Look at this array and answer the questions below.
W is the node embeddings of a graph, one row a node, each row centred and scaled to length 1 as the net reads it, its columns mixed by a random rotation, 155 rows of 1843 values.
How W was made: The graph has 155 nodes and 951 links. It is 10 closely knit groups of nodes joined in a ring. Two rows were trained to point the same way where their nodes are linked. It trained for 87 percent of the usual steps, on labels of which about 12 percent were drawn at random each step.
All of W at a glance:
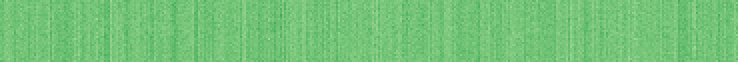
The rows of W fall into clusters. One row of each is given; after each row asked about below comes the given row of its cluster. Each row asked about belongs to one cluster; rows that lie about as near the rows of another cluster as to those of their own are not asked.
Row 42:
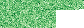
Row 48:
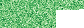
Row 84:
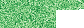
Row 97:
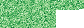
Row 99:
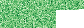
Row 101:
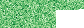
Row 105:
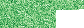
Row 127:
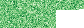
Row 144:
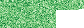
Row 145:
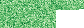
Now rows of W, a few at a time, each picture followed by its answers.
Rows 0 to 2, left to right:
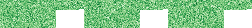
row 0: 97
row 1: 127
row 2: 84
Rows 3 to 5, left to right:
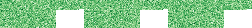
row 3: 48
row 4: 48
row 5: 145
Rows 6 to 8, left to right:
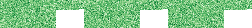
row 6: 84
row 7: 99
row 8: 105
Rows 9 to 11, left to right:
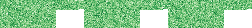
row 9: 101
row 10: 42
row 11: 127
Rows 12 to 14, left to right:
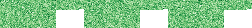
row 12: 144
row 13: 42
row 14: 97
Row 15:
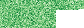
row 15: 101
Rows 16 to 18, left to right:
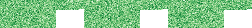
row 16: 101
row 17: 99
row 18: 97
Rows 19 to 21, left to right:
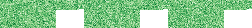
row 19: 105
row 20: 42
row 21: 127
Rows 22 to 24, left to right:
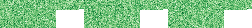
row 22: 105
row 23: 145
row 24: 42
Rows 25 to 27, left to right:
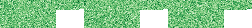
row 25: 127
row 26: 48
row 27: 97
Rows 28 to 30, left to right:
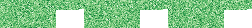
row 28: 144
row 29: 99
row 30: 127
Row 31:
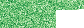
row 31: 105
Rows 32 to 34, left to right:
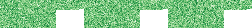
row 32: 127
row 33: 105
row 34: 84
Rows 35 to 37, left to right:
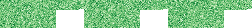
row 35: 144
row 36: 48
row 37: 42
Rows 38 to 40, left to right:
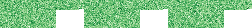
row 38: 42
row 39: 42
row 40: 144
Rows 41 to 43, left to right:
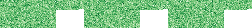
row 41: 144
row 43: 127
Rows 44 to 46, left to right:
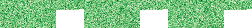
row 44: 99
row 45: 84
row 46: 84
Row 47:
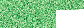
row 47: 99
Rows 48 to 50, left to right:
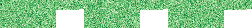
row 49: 127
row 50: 99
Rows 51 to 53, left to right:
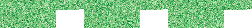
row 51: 97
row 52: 105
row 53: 42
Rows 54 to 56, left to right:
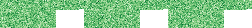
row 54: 97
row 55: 48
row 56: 101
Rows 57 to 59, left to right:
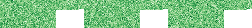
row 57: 105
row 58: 105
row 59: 144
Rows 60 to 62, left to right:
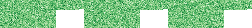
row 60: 42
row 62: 105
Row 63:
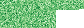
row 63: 145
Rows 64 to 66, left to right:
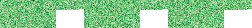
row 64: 84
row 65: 105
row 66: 42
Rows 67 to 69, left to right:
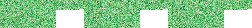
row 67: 48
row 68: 127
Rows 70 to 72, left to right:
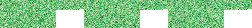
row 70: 48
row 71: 48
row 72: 48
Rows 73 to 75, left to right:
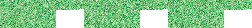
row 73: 144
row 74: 144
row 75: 145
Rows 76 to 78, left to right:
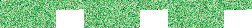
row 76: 84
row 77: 101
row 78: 145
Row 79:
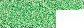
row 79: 144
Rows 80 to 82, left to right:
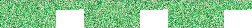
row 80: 145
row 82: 145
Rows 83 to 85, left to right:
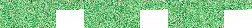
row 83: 127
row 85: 42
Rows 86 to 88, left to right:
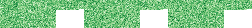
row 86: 127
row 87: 48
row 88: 145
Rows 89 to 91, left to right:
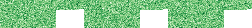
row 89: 99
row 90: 127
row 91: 97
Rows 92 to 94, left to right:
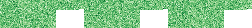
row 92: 127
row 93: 42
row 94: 42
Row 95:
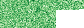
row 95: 84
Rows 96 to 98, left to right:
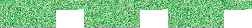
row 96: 101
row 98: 101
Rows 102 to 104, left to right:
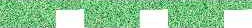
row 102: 48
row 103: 99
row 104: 145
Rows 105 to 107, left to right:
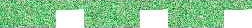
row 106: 97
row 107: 42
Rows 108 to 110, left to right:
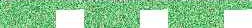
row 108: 84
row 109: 144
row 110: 145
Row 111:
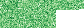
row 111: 127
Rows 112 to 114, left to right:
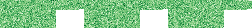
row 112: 97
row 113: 144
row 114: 101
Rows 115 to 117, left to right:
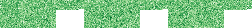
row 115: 127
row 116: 99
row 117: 42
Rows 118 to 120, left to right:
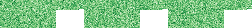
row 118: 48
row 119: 101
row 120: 42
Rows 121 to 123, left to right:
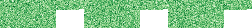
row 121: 144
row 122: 84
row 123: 145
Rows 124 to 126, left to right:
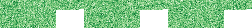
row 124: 127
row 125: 97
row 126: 99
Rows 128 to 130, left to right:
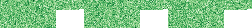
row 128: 84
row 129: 42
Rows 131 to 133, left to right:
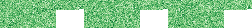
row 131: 42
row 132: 97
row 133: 105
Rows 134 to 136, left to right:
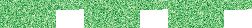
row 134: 145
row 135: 101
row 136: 144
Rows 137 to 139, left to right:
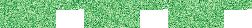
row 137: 127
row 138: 42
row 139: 127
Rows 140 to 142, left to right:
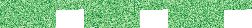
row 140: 105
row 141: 97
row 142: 99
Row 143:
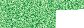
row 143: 99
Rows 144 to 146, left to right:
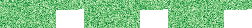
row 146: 48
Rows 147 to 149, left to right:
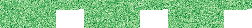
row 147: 127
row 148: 97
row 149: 97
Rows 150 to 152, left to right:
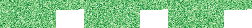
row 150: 144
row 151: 101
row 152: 48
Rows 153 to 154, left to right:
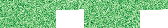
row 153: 105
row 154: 145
